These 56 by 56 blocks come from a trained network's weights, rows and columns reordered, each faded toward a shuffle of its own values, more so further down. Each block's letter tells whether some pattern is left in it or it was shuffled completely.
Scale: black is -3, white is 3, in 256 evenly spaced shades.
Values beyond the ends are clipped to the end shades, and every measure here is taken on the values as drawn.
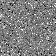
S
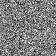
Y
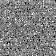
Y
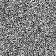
Y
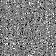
Y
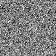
Y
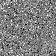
S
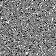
S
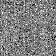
Y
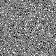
S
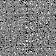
Y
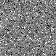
S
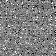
Y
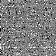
Y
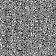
Y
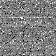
Y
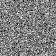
S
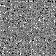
Y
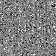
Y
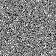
S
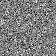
S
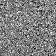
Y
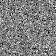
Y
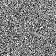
S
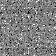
Y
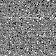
Y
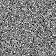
S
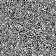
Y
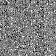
Y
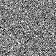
Y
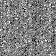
Y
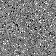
S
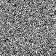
S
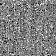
Y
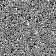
S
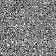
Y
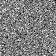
S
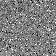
S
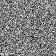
S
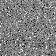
S
